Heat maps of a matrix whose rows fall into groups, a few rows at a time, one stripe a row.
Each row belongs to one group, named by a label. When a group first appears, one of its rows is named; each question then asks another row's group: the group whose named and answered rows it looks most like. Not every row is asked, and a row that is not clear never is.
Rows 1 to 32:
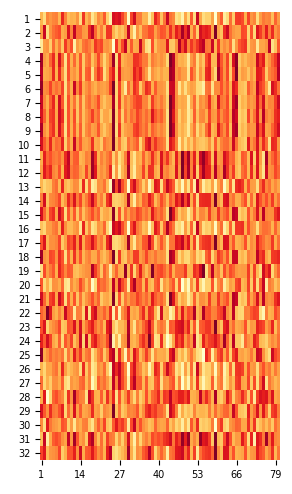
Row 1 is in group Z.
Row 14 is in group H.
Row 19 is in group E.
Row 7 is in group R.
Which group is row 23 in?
H
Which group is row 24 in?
H
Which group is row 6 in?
R
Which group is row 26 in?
Z
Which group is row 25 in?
R
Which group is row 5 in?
R
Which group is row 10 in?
R
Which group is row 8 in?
R
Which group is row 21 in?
R
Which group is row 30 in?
Z
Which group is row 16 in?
Z
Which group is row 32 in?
H
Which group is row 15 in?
R
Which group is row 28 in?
H
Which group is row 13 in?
Z
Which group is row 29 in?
R
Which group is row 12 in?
H
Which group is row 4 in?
R
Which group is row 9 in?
R
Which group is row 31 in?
H
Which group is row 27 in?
Z
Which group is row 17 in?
H
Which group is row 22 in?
H
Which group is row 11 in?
H
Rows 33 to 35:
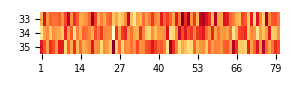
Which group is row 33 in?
H
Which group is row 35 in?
R
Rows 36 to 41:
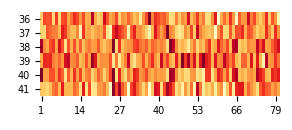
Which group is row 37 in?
Z
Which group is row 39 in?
H
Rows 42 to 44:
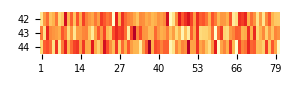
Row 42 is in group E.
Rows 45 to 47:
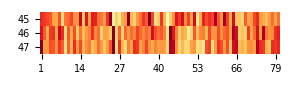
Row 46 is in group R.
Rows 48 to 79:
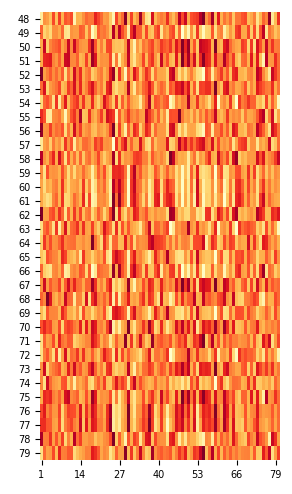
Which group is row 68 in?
H
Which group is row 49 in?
Z
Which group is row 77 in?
H
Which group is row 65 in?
Z
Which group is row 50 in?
H
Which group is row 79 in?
E
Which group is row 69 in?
Z
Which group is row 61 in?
Z
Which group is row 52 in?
R
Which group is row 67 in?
H
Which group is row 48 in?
E
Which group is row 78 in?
R
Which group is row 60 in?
Z
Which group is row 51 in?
H
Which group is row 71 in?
E
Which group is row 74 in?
Z
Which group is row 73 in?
H
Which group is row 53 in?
H
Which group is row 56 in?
R
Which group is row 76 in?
H
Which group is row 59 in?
Z
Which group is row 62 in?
R
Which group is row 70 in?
H
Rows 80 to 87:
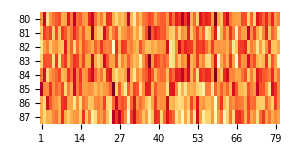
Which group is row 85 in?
R
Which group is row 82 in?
E
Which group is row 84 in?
H
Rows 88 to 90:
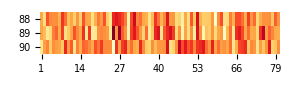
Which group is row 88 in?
Z
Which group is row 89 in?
Z
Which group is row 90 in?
E
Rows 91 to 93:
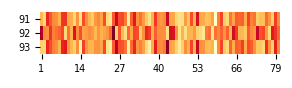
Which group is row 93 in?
Z
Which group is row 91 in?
Z
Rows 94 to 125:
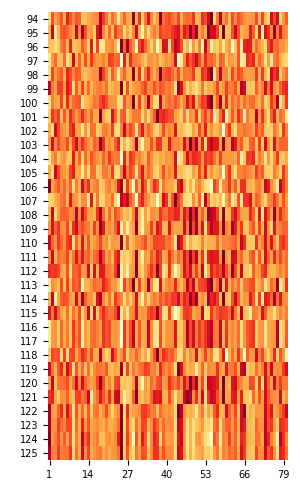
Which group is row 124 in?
R
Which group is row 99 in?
R
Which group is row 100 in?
E
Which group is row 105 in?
Z
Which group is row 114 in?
H
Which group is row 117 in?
E
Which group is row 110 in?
R
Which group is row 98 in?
E
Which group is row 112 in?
H
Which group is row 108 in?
H
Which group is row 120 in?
H
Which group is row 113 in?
E
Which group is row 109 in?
H
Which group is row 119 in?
R
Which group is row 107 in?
Z
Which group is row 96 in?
Z
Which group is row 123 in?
R
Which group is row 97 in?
E
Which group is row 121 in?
H
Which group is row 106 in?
R
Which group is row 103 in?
H
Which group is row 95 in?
H
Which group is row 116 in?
E
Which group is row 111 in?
H
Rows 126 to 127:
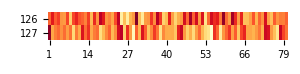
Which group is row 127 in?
R
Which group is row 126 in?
H
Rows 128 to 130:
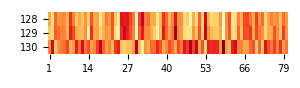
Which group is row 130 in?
H
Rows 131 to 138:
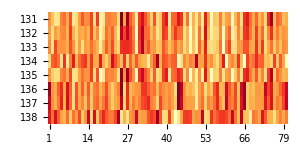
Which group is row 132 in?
Z
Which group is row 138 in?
H
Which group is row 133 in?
Z
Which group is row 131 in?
Z
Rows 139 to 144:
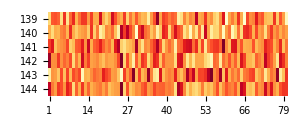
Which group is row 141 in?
H
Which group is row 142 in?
R
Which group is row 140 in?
Z
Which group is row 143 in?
E
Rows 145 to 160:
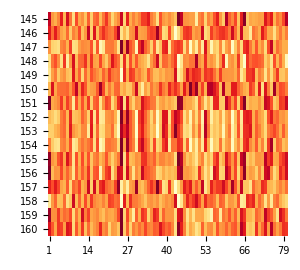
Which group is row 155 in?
R
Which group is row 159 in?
R
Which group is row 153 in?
Z
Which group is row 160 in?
R
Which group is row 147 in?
Z
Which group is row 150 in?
H
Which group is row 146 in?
H
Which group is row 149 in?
E
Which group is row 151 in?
R
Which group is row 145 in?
R
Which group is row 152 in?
Z
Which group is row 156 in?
R
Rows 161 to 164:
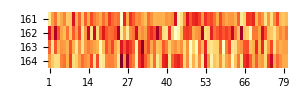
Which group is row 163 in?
Z
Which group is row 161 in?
E
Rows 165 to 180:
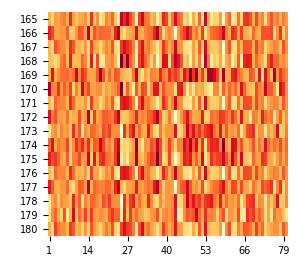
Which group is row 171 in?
Z
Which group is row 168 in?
Z
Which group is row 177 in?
H
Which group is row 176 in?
Z
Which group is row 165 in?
Z
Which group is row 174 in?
H
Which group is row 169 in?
H
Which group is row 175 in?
H
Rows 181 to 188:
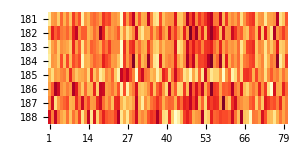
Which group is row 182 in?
H
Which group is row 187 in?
H
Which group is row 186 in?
H
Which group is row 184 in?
E
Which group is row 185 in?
Z
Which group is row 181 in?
E
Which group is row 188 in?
H
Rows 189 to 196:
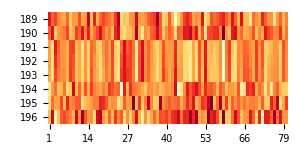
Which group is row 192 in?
Z
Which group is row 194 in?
E
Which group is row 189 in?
H
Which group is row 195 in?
E
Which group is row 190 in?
H
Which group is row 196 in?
H
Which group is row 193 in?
Z
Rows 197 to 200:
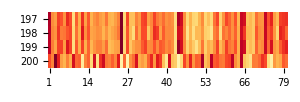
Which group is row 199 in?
R
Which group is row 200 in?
H
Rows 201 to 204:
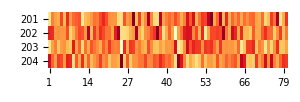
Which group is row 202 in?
H
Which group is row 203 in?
E
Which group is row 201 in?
E
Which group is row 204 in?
R
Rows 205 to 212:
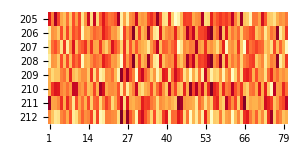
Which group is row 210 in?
H
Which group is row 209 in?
Z
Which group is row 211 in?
R
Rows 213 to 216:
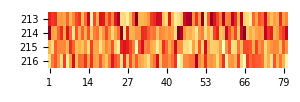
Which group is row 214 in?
R
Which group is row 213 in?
H
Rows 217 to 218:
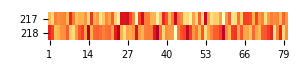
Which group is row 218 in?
H
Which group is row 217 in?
Z
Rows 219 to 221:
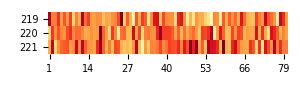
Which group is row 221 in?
H
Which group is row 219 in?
R
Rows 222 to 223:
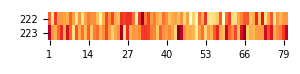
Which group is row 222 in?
Z
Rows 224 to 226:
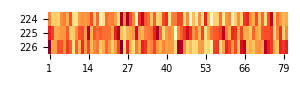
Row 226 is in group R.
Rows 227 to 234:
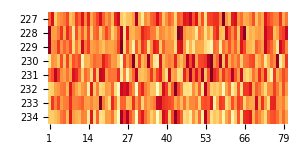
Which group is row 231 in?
H
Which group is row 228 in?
R
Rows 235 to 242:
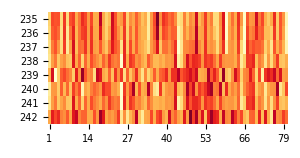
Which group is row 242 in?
H
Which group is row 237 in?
E
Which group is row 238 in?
E
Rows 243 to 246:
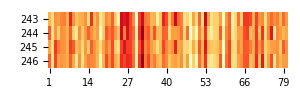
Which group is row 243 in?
Z
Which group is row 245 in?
Z
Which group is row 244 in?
Z
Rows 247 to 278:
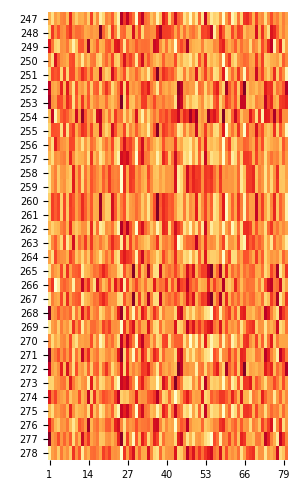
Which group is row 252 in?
R
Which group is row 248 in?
E
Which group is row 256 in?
Z
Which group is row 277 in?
R
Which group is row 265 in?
E
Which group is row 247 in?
Z
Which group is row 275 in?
Z
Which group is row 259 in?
E
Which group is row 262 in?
Z
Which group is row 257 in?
Z
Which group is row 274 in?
H
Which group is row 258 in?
E
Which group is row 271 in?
R
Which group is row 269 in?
E
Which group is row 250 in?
Z
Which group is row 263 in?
E
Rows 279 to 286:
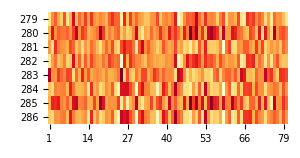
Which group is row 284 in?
Z
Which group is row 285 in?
H
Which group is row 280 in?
H
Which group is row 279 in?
E
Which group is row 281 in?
Z
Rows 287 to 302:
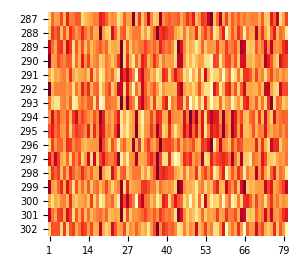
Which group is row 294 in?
H
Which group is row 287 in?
E
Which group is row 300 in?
Z
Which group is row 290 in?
R
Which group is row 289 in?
R
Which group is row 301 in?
R
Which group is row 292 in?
R
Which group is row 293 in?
Z
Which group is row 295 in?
H
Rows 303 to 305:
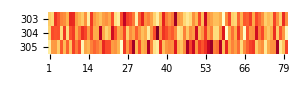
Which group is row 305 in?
E
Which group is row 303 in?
Z
